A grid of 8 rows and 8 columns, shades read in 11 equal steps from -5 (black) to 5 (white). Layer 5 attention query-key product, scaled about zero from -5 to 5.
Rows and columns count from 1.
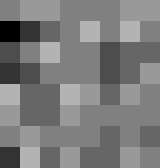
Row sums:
4 -5 -4 -7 3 0 -1 -2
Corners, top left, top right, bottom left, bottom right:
0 1 -3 0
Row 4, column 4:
0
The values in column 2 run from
-3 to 2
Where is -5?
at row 2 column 1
